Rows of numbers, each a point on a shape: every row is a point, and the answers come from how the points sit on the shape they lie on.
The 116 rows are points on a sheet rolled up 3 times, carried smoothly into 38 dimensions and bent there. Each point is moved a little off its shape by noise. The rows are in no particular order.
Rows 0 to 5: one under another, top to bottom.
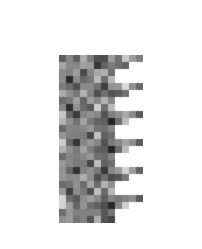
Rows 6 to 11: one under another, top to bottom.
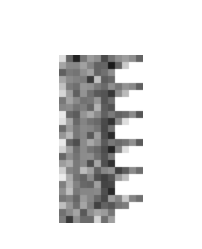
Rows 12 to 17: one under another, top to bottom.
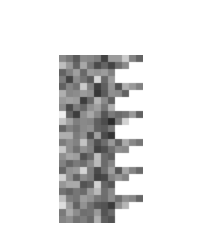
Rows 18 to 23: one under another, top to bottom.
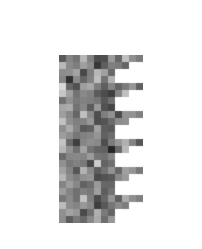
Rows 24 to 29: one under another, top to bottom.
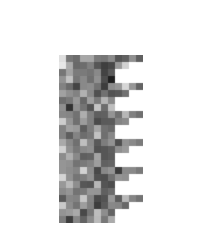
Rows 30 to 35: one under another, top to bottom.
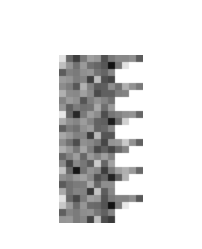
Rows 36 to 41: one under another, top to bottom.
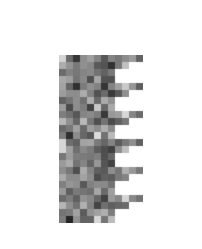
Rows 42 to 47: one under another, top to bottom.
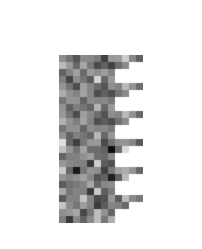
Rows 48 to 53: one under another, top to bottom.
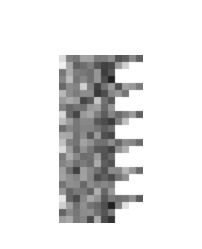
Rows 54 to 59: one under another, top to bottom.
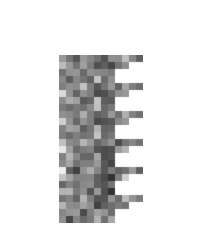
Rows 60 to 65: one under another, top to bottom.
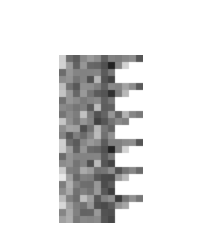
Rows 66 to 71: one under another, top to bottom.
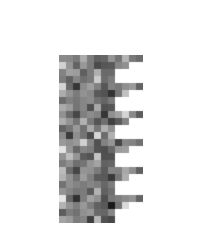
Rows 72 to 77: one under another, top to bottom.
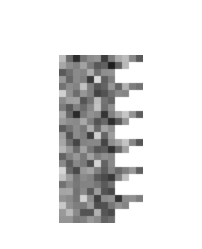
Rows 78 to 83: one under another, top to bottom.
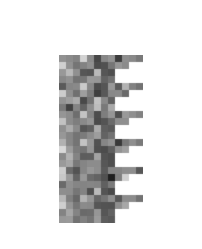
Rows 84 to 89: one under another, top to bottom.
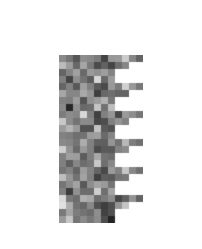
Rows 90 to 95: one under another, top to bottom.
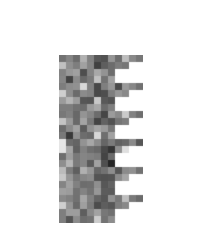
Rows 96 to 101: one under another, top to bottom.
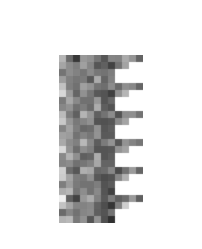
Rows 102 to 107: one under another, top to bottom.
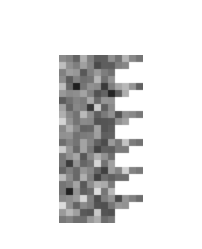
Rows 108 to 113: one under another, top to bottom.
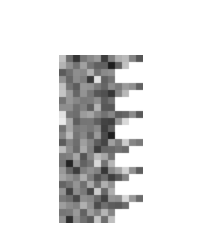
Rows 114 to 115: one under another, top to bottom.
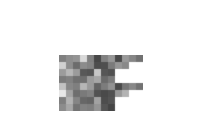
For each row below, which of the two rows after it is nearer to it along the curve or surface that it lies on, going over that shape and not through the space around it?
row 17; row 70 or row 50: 70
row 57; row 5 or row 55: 5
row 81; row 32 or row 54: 32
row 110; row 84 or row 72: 72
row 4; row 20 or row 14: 14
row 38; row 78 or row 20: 78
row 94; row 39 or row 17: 17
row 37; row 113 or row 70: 113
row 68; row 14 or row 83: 14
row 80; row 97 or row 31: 97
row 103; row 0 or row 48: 0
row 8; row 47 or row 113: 113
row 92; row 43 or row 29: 43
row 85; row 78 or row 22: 78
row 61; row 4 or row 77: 77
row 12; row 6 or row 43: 43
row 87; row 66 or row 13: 66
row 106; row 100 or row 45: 45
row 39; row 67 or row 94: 67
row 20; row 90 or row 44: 90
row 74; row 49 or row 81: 49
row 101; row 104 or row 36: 36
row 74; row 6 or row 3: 6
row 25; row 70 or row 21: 21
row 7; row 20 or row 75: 20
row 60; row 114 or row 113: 114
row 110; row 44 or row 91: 91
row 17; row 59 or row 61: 61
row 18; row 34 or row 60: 34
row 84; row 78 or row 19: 19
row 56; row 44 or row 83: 44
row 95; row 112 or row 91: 91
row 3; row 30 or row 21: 21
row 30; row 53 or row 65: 53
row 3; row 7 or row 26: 7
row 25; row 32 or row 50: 32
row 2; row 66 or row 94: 94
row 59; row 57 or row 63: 63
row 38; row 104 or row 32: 32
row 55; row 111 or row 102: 102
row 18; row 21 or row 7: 21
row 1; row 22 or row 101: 101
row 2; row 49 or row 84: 84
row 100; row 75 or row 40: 75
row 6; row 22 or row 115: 115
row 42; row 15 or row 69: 15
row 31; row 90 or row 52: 52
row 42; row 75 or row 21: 75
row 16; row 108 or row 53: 108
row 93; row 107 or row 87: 107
